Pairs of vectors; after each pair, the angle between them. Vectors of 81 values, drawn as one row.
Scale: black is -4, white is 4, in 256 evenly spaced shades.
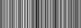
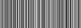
partly opposed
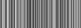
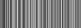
orthogonal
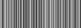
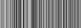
partly aligned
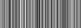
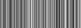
orthogonal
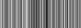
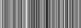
nearly parallel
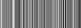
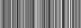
orthogonal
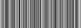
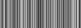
orthogonal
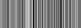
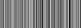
partly aligned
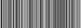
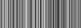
partly aligned
